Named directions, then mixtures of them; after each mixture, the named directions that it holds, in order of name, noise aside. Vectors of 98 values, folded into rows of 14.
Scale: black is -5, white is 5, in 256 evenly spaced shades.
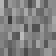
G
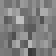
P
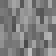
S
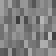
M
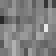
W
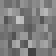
P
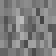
P, S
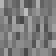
G, P, S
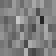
M, P, S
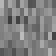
G, M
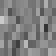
M, P, W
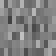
G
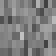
G, S, W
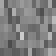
G, M, S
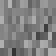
M, W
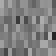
M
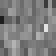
W
